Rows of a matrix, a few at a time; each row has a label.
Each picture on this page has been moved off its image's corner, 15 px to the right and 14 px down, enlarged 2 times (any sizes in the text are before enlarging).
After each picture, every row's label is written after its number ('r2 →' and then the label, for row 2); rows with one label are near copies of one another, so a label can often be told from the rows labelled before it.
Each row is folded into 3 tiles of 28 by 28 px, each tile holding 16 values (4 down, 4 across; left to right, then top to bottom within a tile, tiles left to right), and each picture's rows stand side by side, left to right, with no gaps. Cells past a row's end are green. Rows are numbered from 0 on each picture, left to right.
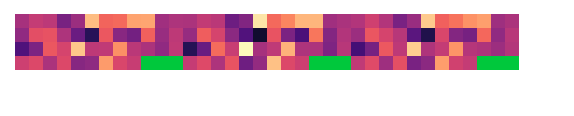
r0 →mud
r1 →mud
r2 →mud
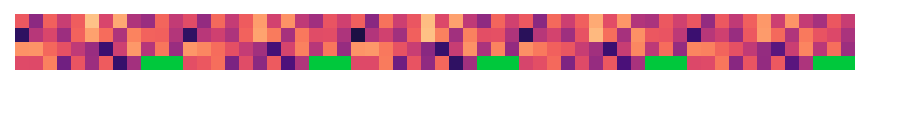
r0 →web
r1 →web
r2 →web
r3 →web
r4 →web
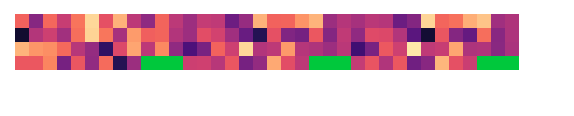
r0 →web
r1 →mud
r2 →mud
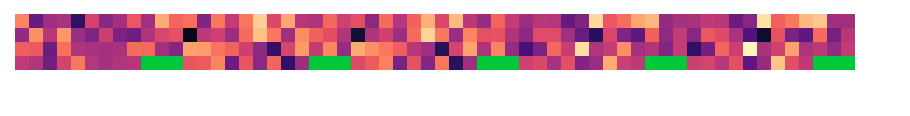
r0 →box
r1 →web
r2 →web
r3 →mud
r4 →mud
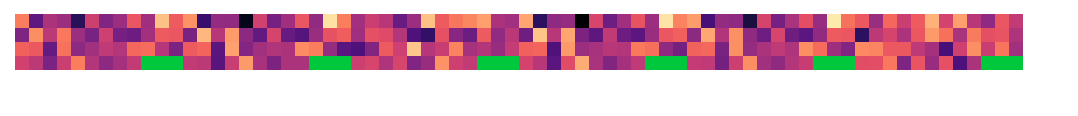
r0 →box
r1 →box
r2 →mud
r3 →box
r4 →box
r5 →web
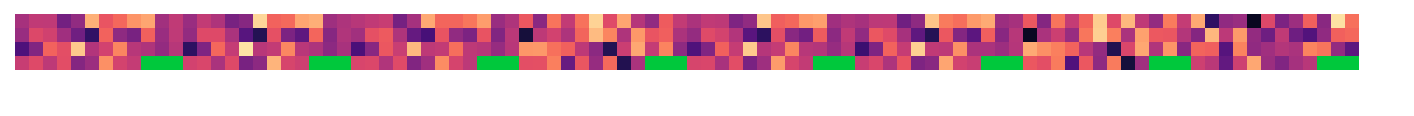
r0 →mud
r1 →mud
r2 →mud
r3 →web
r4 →mud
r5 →mud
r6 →web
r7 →box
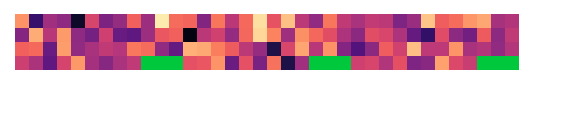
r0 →box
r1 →web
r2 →mud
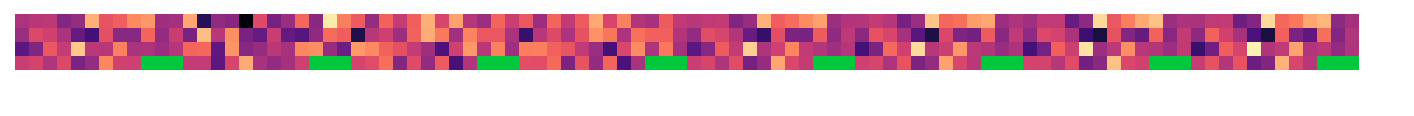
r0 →mud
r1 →box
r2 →web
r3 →web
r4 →mud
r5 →mud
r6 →mud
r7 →mud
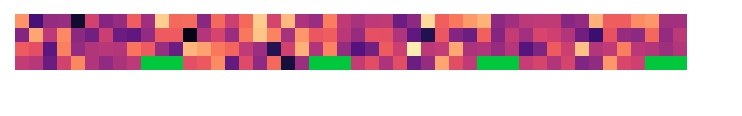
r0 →box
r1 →web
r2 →mud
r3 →mud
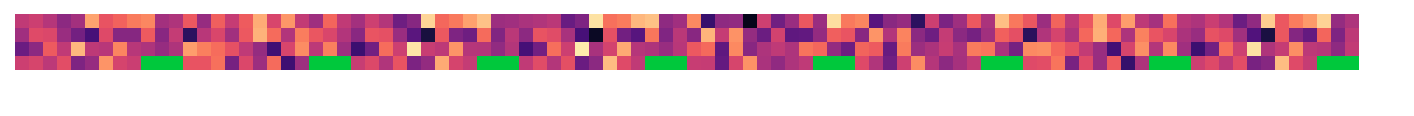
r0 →mud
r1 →web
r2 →mud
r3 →mud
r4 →box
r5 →box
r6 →web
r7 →mud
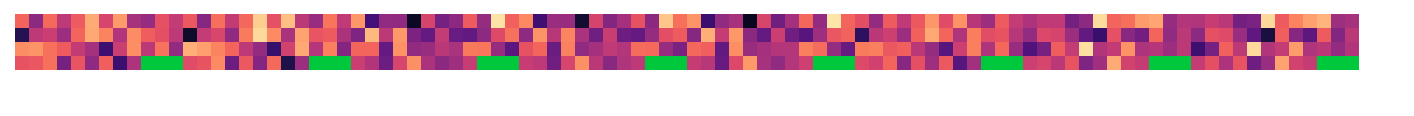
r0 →web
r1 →web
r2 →box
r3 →box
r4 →box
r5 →web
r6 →mud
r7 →mud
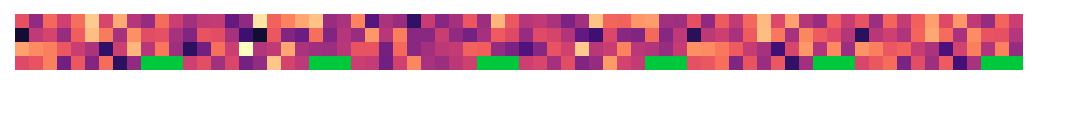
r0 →web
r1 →mud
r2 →box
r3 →mud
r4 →web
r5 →web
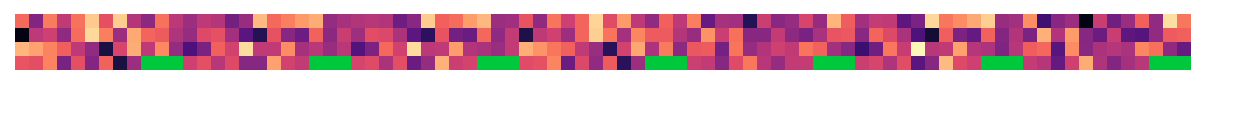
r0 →web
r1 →mud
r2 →mud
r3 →web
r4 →box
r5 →mud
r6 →box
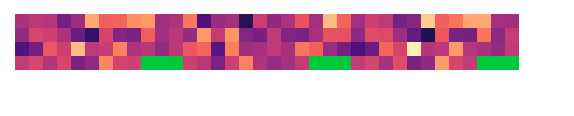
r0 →mud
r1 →box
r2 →mud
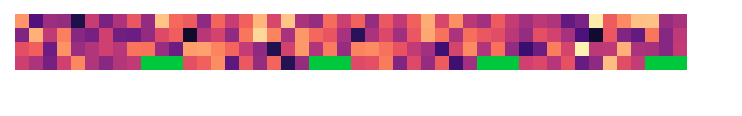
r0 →box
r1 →web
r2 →web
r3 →mud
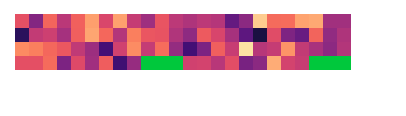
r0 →web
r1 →mud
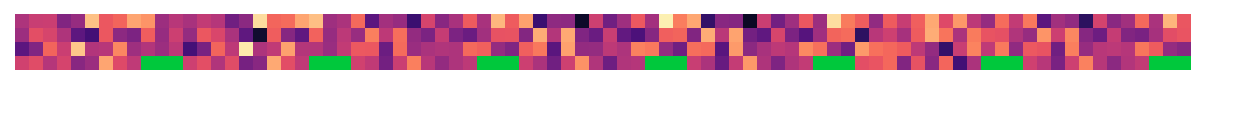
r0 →mud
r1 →mud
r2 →box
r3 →box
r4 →box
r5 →web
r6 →box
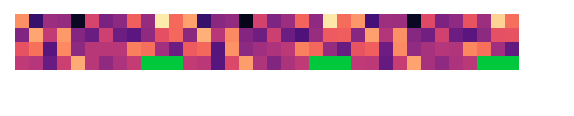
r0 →box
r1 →box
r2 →box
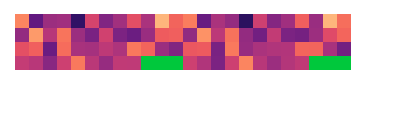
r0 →box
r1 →box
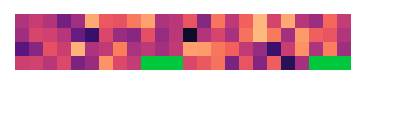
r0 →mud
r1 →web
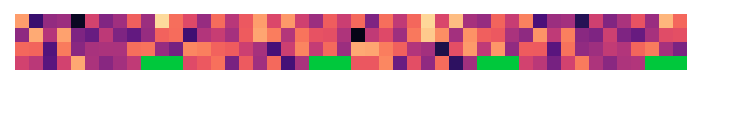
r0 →box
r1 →web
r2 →web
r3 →box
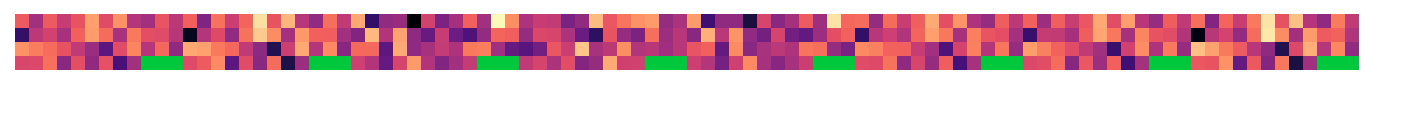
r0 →web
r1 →web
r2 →box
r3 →mud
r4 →box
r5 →web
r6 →web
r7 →web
